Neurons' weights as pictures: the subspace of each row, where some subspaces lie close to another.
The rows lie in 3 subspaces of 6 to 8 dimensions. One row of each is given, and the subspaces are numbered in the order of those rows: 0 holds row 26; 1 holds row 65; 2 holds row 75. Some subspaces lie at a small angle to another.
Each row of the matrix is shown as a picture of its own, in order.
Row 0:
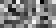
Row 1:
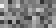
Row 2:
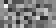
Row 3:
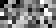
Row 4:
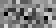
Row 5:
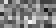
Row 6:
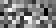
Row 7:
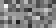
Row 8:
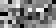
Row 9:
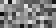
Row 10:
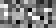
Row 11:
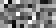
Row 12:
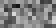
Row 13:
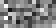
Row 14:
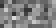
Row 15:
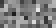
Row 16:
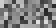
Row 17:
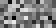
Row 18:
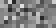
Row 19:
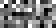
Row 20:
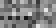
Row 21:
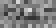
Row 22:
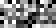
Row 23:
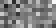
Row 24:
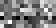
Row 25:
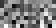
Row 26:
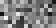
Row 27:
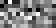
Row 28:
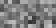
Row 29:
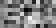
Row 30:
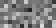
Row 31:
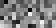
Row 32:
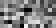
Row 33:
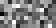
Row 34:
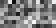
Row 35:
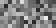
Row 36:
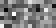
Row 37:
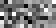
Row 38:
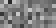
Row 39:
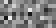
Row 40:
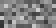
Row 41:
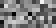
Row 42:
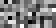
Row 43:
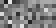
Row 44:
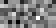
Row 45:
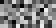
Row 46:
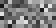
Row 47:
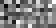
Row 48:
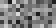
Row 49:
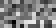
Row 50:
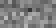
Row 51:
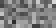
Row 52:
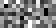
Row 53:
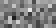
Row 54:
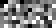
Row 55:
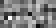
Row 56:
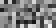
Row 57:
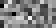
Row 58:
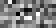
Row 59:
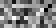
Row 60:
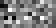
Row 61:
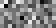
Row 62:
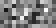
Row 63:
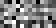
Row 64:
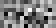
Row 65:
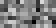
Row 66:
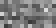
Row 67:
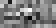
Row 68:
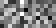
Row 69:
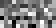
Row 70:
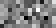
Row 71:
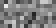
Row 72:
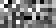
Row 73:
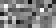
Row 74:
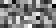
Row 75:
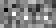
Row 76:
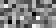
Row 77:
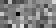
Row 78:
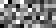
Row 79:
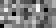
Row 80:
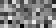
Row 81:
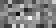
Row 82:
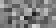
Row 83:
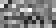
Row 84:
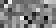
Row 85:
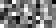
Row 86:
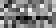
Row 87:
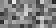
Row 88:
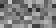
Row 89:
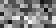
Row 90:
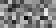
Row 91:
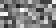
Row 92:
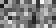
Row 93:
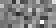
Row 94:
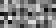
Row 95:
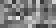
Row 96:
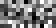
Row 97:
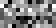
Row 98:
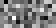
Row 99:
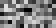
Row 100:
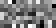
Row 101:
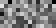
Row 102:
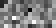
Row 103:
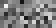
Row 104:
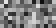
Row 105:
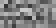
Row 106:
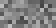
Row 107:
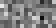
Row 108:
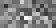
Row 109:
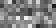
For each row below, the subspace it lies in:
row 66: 2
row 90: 0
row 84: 2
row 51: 2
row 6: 0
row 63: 0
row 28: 2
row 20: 2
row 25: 0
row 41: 2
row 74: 2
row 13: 0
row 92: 0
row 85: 2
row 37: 2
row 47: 0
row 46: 1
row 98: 2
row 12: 2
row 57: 2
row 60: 0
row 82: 2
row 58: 1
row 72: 2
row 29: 0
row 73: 1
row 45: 0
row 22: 1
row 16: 0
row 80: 0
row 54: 2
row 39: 1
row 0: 1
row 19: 0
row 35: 1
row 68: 2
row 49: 1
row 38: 1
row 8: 0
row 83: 1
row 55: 1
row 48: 0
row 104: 0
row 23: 0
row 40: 2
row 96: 0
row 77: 0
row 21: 0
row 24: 2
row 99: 0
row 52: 0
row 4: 0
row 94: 1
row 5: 2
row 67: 1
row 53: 2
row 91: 0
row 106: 1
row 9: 2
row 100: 2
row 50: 1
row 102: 2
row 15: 2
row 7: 0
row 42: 1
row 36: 2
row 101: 2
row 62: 2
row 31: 2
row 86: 2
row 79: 2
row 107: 0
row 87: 2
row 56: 2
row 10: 0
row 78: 2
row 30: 0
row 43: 1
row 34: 1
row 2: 0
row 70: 2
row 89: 2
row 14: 2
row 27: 1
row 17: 0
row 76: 2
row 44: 2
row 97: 2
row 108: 1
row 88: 2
